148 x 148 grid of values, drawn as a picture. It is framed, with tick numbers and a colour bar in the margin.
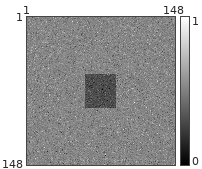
No overall slope runs across the table. The centre is the ninth with the lowest average. In the centre lies a patch that is lower than the rest. Overall the values sit about 50% of the way up the scale.
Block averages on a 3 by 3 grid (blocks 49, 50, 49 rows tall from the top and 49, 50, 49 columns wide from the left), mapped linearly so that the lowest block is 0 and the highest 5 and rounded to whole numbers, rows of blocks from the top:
5 5 5
5 0 5
5 5 5
